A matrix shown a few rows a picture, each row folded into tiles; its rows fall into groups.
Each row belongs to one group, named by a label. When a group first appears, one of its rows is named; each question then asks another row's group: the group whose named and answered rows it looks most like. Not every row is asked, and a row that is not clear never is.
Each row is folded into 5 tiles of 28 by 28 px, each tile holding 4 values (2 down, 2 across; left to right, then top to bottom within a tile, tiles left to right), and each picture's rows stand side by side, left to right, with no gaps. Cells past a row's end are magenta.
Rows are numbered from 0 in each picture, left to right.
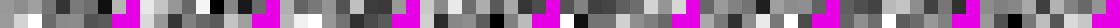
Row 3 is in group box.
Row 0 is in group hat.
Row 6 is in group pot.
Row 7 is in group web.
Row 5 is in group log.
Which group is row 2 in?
hat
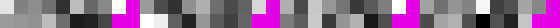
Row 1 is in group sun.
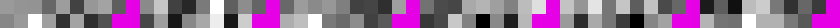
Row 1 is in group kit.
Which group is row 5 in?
pot
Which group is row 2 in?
hat
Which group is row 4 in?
box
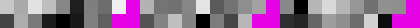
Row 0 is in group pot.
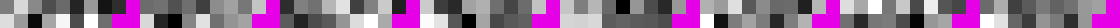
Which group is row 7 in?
sun
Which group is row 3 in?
sun
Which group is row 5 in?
box
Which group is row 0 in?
log
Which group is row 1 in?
web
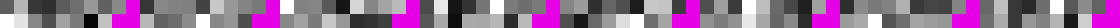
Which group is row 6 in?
hat
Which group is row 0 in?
sun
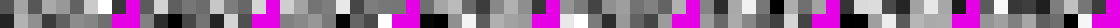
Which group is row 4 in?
sun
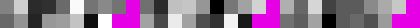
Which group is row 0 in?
kit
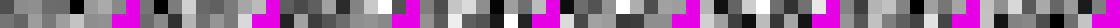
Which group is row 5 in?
sun
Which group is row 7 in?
box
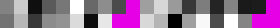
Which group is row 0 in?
kit
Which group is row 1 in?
log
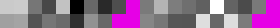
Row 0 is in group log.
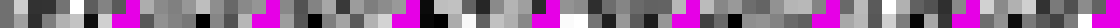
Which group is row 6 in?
pot
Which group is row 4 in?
sun
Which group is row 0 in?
kit
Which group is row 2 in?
web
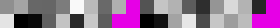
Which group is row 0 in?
web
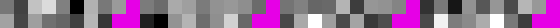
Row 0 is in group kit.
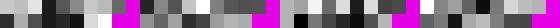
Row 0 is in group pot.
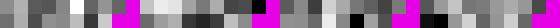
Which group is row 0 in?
kit
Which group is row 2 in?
pot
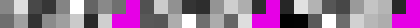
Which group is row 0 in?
kit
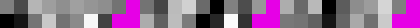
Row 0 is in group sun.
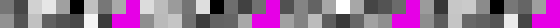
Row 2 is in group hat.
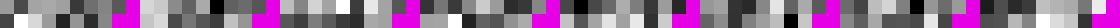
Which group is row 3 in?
hat
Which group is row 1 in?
log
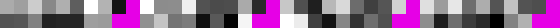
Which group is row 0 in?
box
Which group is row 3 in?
box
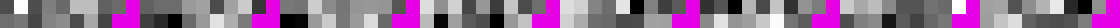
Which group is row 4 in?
log
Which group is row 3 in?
box
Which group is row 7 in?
hat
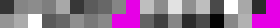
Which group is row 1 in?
box
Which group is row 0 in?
hat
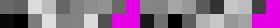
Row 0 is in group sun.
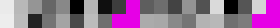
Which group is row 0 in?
log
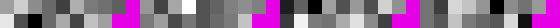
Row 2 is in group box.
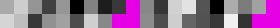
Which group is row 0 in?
log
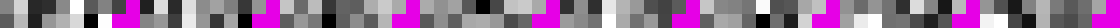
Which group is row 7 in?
sun
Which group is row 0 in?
kit
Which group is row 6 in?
hat
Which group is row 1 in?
pot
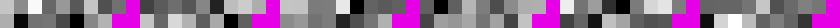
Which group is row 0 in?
box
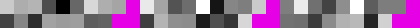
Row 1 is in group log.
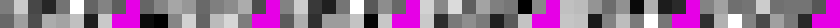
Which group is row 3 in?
box
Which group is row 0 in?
kit
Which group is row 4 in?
log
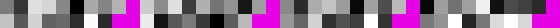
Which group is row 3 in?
hat
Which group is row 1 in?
box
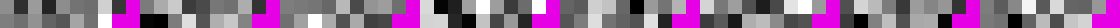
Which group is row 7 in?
web
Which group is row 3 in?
sun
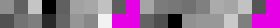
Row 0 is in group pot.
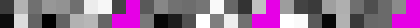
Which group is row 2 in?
sun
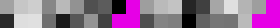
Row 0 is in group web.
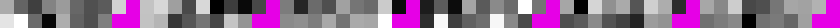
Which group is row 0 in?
sun
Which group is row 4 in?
box
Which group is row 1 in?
log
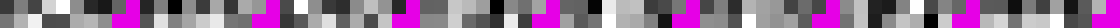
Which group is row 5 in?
pot
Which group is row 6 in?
kit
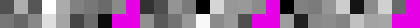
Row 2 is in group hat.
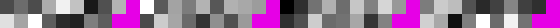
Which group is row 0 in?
hat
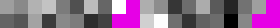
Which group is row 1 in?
sun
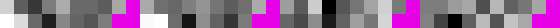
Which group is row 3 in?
web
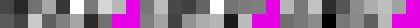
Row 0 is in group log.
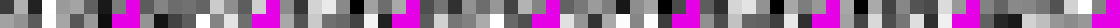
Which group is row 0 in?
pot
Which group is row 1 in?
web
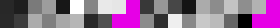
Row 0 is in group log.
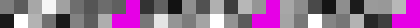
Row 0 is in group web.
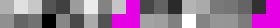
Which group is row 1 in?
pot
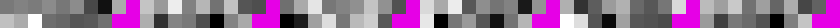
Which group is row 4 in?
sun
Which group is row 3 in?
box
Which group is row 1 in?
box
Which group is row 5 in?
box
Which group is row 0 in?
hat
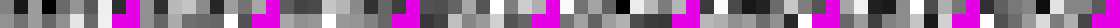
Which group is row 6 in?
kit
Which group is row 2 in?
pot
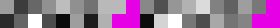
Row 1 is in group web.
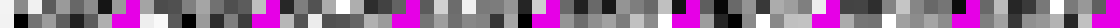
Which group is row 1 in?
sun
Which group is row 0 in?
box
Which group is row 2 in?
hat
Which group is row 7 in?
kit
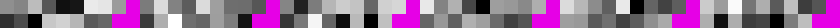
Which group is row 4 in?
log
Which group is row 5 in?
box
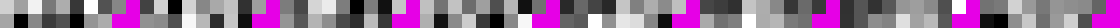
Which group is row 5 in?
pot
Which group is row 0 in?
box
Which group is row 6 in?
web
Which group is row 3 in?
box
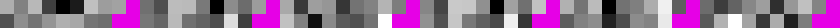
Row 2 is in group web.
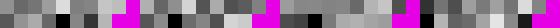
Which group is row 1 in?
web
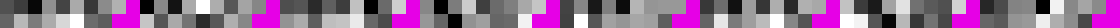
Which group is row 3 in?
web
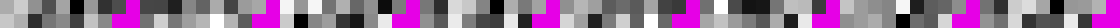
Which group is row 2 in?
box
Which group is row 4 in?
log
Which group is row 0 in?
log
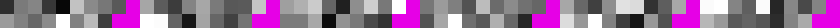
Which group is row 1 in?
sun
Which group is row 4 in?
hat
